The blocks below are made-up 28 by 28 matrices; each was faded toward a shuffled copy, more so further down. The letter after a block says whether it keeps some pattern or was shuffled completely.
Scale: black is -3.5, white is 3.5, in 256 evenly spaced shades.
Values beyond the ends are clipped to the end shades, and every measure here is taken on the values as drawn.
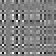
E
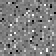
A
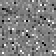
A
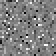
A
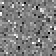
A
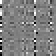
E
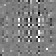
E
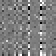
E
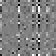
E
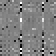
E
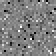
A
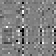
E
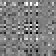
E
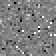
A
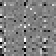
E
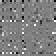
E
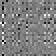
E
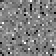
A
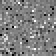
A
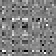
E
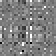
E
